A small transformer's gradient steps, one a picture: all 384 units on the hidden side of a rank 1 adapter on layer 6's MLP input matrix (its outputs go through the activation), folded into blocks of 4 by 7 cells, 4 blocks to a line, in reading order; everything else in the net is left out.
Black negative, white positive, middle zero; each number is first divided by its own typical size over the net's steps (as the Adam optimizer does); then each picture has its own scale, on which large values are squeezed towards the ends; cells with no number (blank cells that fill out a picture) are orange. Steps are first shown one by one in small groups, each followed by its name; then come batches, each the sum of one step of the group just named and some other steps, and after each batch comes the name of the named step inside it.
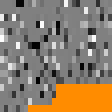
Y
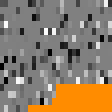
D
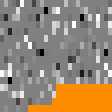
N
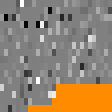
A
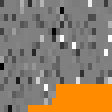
A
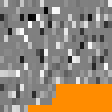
N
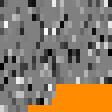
D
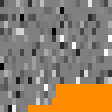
A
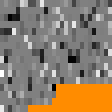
N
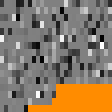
Y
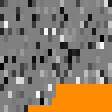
D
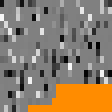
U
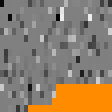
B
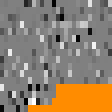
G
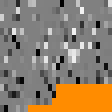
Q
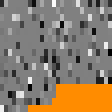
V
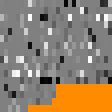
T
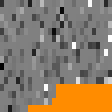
U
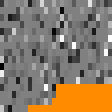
V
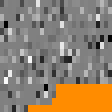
U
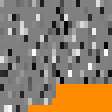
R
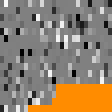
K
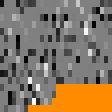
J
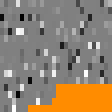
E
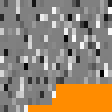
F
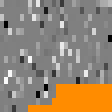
F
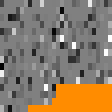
F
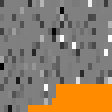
F
